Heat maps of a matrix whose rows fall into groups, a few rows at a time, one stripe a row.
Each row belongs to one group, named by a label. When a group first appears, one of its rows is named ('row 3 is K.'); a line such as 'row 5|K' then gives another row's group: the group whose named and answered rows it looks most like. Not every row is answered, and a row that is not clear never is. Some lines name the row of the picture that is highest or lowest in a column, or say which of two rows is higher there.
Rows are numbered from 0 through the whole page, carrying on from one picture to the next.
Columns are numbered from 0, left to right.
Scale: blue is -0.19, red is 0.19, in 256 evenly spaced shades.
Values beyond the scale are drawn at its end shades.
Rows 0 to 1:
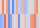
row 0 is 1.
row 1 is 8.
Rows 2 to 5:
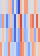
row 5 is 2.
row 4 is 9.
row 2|2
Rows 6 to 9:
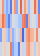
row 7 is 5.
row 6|2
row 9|9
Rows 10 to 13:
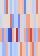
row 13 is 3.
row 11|9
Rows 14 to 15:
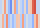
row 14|8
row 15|1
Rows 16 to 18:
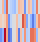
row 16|1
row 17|5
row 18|8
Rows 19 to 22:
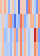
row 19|5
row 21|2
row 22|2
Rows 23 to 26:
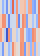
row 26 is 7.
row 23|5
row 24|5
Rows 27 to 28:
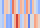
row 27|7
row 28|8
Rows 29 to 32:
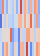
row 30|3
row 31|9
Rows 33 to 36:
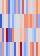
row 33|1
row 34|3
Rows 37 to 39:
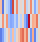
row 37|5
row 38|1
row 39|7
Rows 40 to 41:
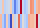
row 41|1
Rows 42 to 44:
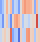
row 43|8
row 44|9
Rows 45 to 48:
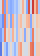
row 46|7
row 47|7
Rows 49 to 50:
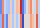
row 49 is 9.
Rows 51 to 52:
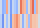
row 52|8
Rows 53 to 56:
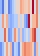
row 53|3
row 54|1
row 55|8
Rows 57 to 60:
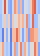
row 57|8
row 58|7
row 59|8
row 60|2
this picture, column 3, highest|57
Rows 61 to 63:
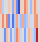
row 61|2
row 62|1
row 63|1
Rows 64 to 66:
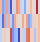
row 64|1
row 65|7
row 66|9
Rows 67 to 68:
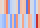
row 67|5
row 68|1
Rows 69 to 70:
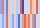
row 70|3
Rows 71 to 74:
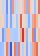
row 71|5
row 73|3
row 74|8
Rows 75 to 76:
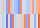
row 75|9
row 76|5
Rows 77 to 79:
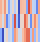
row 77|5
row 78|2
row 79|3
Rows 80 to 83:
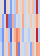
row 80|1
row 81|1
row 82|8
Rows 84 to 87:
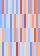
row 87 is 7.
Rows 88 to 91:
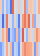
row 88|5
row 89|3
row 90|1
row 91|3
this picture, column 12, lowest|90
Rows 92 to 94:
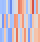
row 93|7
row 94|8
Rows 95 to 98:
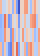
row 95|2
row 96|8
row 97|7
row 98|5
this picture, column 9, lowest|95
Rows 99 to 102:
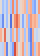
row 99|5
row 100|8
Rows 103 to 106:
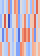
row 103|7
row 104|8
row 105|3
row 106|2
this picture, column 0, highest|106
